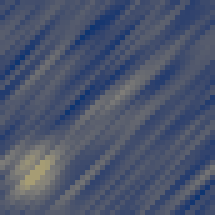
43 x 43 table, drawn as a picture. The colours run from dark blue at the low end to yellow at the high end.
Histogram: skewed, a long tail of high values. Bumps: one, in the bottom left. Average level on the scale: 30%. Mirror symmetry: none.
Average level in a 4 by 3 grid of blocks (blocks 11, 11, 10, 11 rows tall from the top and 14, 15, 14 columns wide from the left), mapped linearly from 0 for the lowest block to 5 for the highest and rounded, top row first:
1 0 1
1 1 1
2 2 1
5 1 1
